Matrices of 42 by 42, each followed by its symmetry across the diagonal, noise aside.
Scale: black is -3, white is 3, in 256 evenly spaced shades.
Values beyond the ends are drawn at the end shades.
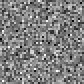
antisymmetric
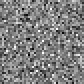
neither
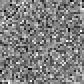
symmetric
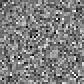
symmetric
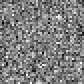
neither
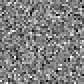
antisymmetric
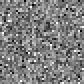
neither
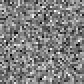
antisymmetric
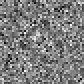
symmetric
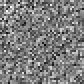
symmetric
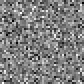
antisymmetric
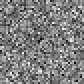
symmetric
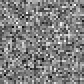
antisymmetric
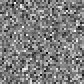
neither
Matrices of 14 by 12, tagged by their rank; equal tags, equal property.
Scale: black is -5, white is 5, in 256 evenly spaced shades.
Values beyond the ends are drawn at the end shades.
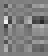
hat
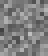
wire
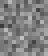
wire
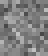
wire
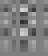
hat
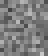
wire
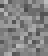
wire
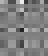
hat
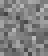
wire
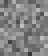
wire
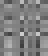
hat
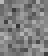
wire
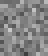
wire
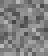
wire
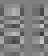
hat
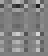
hat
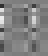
hat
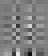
hat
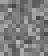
wire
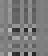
hat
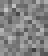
wire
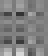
hat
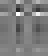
hat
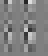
hat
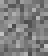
wire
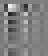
hat
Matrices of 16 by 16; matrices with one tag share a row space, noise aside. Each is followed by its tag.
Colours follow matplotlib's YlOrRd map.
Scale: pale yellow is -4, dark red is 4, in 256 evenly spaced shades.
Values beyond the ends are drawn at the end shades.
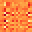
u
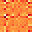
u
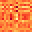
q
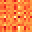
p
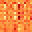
p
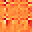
u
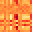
q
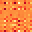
p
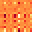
p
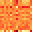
q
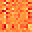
u
